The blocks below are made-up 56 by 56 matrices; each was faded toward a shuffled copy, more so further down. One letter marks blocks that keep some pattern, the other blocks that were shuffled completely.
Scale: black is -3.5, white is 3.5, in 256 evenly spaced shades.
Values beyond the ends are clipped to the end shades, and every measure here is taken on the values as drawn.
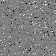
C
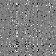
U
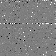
U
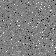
C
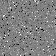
C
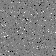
C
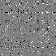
U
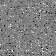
C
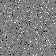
C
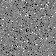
C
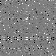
U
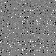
U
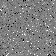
C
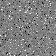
C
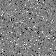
C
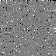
U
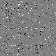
U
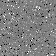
C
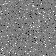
C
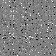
U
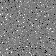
C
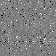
U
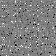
U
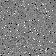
C
